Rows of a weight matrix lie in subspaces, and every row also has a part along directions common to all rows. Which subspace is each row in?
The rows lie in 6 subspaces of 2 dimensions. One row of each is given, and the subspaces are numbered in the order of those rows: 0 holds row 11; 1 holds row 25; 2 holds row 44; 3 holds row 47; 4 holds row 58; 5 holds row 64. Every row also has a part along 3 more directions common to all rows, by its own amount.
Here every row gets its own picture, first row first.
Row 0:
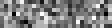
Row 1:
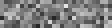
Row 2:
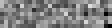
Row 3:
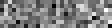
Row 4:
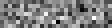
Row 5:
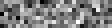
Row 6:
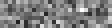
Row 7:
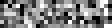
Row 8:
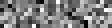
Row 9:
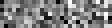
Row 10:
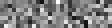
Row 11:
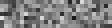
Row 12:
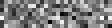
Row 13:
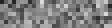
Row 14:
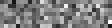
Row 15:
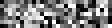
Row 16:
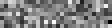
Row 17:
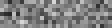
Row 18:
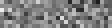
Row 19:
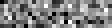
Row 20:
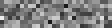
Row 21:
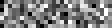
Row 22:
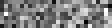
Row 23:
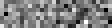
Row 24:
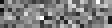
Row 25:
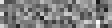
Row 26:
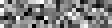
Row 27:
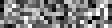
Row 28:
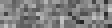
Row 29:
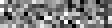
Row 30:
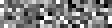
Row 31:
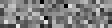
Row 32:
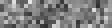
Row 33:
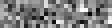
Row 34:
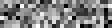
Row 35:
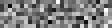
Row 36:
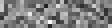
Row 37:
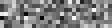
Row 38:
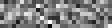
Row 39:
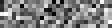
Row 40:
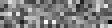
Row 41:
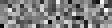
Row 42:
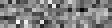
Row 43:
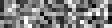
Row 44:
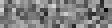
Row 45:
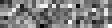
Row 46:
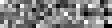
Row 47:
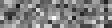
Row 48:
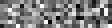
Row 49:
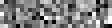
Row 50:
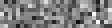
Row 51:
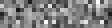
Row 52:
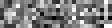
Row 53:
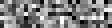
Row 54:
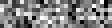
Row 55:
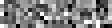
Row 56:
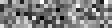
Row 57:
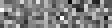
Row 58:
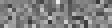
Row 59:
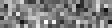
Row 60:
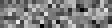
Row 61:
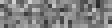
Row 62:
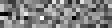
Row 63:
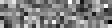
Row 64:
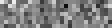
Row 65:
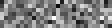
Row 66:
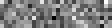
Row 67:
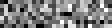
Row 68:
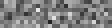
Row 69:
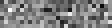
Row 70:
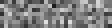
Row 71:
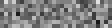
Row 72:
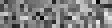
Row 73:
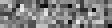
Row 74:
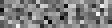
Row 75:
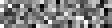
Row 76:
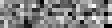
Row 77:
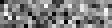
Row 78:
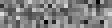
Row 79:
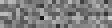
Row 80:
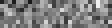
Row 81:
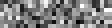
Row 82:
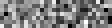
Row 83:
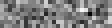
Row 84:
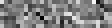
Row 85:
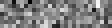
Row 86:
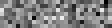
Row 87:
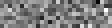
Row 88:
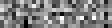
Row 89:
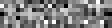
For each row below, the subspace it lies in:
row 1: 3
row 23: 1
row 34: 3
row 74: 3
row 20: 3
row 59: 0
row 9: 4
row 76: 5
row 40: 0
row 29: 4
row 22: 1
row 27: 2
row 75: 4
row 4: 2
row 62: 0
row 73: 2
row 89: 5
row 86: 3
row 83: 2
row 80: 5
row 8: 4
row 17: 0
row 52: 3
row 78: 5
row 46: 5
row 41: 4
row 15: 2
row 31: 5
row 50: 1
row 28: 1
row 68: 3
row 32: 5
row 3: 2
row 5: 1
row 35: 4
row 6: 2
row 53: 1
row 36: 3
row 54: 3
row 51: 5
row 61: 5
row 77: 4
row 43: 2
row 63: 0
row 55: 1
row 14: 5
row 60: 2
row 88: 4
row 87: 4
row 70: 5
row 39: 0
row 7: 5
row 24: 4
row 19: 4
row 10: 4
